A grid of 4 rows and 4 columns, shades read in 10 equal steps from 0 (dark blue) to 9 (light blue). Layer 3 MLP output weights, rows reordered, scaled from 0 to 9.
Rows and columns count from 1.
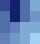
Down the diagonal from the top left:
2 0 7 9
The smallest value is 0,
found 2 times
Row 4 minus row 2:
1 6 3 3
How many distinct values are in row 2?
3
